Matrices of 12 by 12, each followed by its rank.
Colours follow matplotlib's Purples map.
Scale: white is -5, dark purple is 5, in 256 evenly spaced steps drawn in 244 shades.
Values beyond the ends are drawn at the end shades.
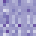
two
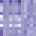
two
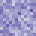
full rank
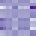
one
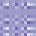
one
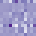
two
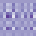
one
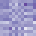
two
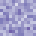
full rank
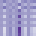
one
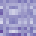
two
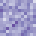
full rank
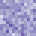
full rank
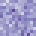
full rank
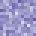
full rank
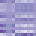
one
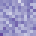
full rank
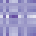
one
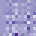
two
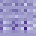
two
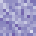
full rank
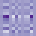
one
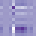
one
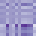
one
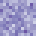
full rank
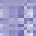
two
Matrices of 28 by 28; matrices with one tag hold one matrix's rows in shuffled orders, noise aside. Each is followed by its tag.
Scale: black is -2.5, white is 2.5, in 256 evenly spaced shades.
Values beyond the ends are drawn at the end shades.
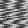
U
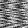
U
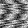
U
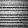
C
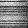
C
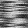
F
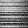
C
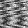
U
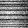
C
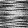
F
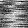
F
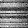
C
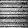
C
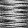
F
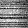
C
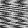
U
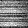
C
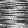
F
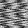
U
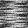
F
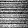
C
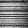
C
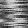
F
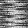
F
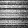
C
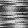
F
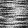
F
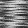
F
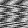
U
